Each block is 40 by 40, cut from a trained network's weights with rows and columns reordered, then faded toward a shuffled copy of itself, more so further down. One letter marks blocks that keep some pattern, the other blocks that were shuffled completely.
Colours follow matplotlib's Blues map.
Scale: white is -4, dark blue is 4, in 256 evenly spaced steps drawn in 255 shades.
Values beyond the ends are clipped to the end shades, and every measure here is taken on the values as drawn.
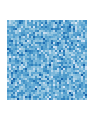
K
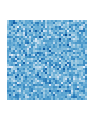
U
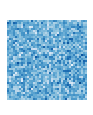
U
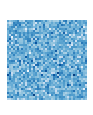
K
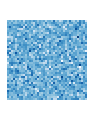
K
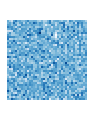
U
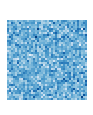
K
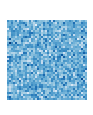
U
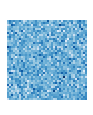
K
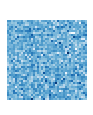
K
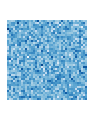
K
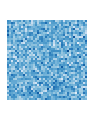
K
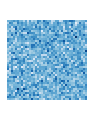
K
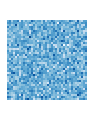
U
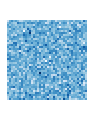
K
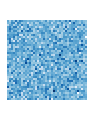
K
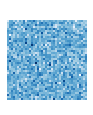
K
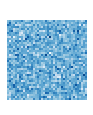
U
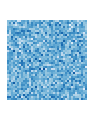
K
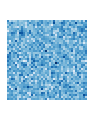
K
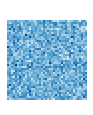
K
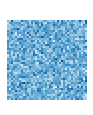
K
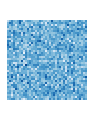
K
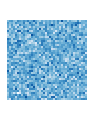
U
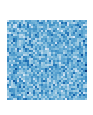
U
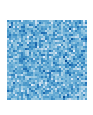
K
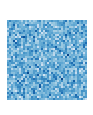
U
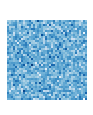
K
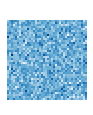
K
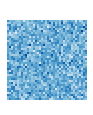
K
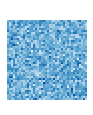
U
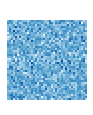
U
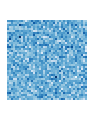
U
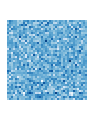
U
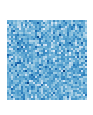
U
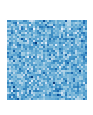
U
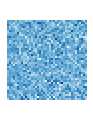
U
